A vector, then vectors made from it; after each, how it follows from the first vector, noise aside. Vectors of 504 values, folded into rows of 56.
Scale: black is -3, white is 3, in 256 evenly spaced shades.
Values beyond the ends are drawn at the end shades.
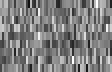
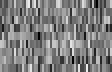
negated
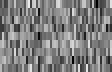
negated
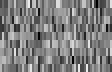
negated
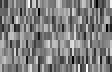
negated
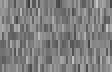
shrunk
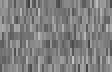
shrunk
